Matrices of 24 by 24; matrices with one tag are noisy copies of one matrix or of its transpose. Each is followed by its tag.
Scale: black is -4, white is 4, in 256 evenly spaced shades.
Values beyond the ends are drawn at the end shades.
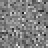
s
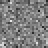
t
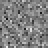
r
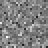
r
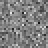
s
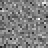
t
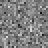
r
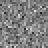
r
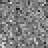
t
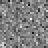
t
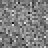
s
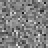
s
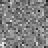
t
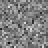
r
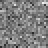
t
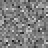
r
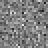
s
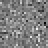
s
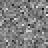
r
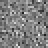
s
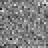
t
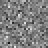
r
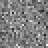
s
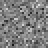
r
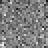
t
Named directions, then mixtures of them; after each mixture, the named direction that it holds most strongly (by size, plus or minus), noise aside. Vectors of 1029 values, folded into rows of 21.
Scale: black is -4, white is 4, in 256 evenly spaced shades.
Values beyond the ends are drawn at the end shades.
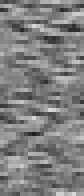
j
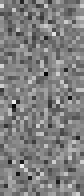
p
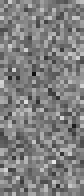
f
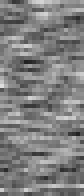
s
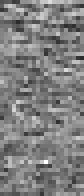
j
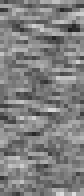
j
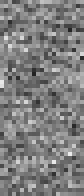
f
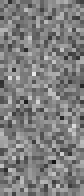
f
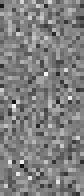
p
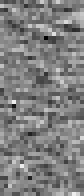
j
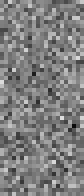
f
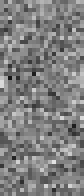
f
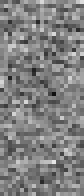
f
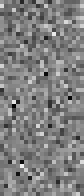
p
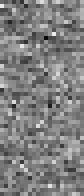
p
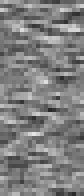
j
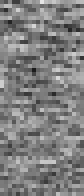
j
